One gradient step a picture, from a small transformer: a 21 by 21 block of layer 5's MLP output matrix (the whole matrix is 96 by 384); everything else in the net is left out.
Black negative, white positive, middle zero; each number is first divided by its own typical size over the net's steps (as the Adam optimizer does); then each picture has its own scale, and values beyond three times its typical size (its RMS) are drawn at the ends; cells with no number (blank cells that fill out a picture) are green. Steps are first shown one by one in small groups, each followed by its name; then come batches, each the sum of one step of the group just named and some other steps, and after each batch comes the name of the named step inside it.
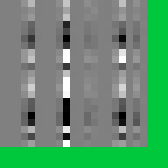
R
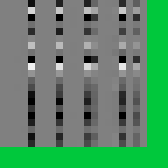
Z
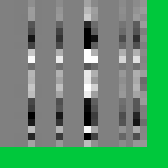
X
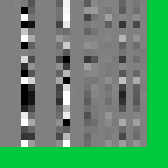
Z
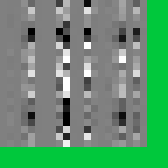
R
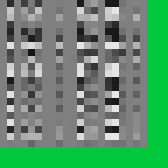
Z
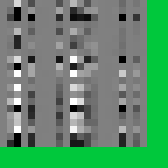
Z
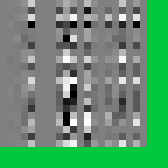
R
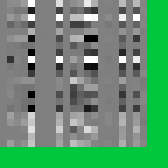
X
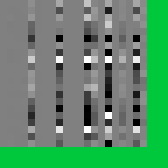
X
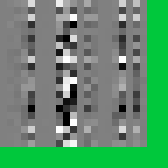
R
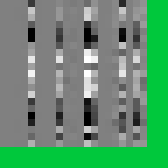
X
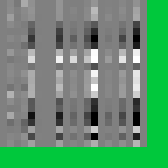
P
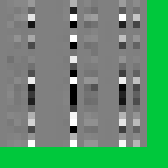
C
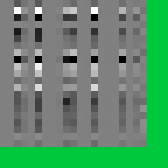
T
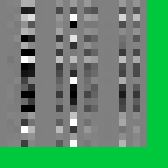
C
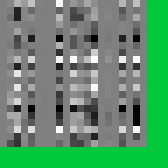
P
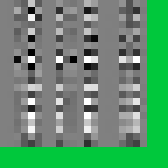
T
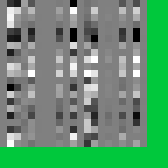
P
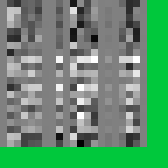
P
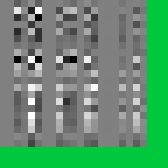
T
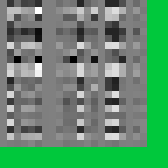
T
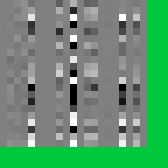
C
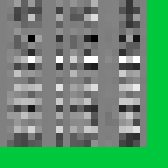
P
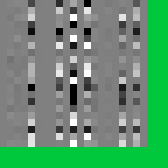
C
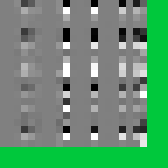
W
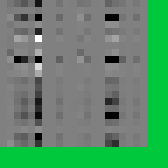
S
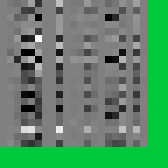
S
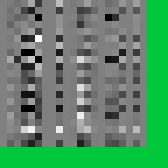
S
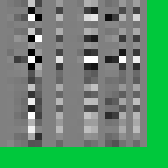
S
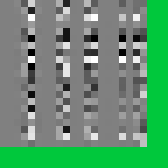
W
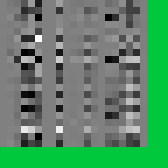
S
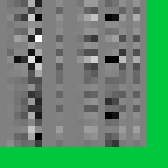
S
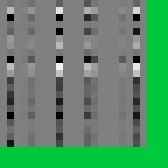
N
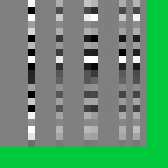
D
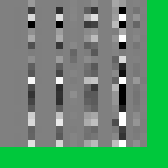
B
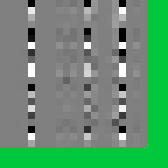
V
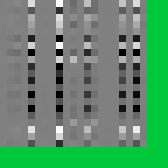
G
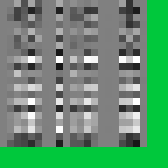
G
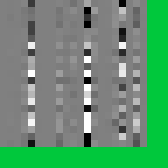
V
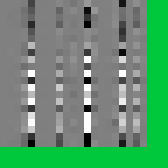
V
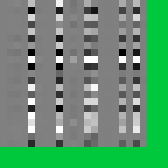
G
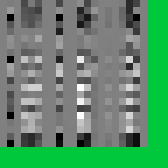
N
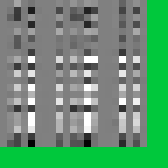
V
